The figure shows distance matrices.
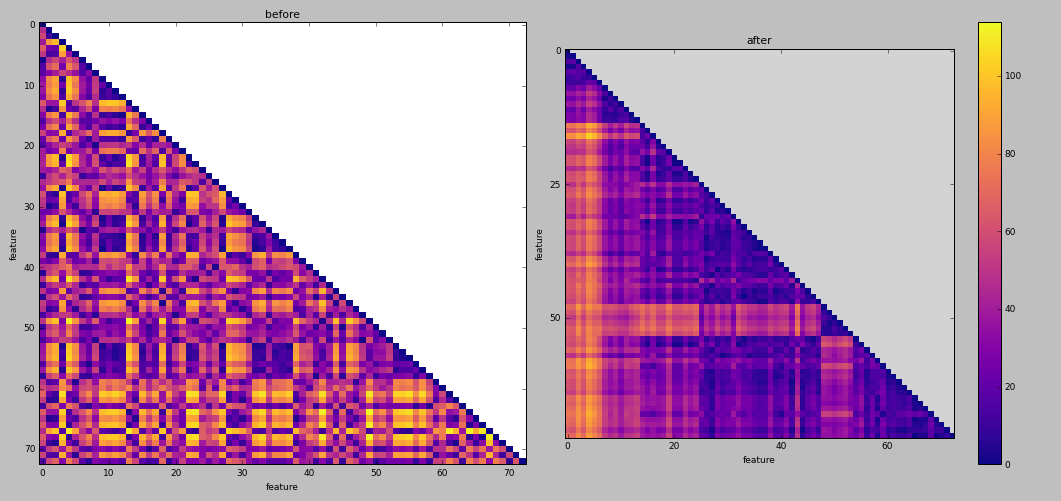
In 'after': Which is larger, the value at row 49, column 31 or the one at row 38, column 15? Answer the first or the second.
the first
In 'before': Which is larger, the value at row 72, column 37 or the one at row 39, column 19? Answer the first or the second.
the second
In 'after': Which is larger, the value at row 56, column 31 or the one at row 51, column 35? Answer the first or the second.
the second
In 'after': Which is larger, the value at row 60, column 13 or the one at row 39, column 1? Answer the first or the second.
the second
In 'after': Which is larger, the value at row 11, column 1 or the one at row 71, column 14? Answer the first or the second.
the second
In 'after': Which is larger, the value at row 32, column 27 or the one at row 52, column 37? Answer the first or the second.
the second
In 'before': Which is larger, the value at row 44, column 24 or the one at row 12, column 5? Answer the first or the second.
the second
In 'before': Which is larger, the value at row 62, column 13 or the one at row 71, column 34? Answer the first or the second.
the second
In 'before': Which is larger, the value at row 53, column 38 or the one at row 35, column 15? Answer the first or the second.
the first
